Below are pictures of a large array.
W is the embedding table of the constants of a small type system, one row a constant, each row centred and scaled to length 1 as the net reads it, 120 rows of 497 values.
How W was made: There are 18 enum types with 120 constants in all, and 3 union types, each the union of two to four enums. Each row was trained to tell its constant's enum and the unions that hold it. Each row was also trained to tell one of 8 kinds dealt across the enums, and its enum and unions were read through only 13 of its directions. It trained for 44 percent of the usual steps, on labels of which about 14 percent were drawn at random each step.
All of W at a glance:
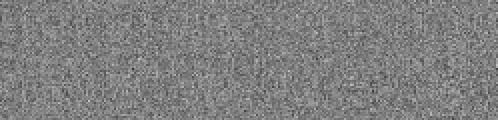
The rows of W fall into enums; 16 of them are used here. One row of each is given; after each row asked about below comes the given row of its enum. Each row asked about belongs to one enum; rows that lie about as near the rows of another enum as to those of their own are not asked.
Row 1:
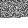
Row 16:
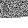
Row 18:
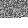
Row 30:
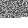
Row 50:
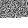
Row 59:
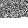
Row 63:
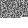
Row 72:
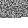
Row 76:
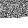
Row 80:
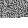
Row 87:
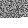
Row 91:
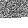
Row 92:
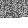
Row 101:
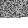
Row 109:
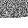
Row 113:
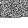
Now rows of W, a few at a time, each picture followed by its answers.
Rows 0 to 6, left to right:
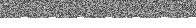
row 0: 76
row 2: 76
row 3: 87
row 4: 59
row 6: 113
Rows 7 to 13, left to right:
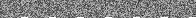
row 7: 59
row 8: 30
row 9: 101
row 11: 16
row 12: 59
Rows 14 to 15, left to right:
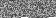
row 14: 63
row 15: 113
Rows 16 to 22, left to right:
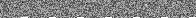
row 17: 18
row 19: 101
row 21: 101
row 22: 63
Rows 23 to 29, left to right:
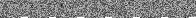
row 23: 76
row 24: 76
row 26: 30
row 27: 30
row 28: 18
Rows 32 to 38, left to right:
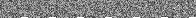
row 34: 59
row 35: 87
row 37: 80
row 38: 1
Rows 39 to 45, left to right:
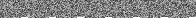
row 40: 30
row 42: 92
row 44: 113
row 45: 101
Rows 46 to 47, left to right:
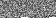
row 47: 72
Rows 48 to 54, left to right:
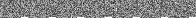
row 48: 16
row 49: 80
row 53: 63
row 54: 87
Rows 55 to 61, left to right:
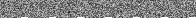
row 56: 101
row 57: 18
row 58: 113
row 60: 59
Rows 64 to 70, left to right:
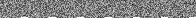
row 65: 16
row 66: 63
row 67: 72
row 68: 63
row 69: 59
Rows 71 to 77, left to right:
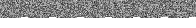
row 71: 63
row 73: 113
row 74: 80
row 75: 76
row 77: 1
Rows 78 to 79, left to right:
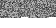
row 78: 1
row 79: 113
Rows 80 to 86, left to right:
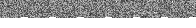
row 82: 87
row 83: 63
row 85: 1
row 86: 50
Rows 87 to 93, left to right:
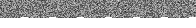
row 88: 101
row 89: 72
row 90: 87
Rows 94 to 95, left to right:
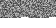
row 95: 72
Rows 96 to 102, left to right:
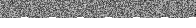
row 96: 16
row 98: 18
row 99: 18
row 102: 80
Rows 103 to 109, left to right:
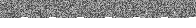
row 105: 101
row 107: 50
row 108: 30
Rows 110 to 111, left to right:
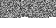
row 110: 59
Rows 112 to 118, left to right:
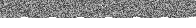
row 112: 30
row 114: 92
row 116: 72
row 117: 113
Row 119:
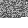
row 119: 72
